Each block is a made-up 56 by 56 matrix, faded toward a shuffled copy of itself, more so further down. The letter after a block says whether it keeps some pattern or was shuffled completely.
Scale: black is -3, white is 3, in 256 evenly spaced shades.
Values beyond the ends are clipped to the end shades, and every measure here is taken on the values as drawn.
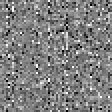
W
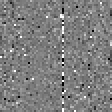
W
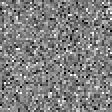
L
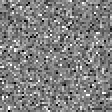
L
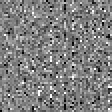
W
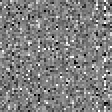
W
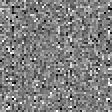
W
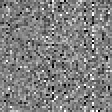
W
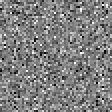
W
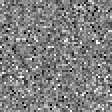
L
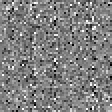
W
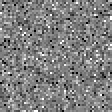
L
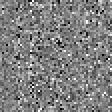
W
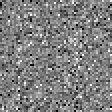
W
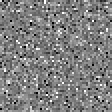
L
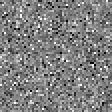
L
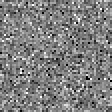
L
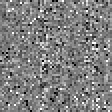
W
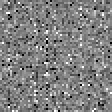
W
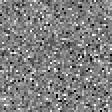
L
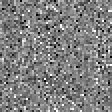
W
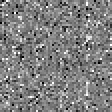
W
